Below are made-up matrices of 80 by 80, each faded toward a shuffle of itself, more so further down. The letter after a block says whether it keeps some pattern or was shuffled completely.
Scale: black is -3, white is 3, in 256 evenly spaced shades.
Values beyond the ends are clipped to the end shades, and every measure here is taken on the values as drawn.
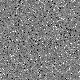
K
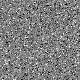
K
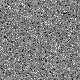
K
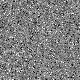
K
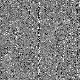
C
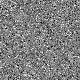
K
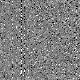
C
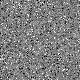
K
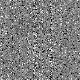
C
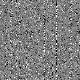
C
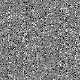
C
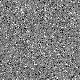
K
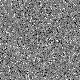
K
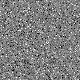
K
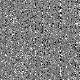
C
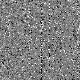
C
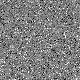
K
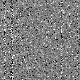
C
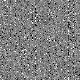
C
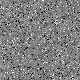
K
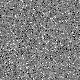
K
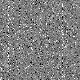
C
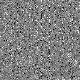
C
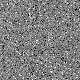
K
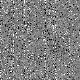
C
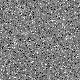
K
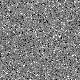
K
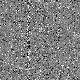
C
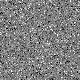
K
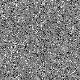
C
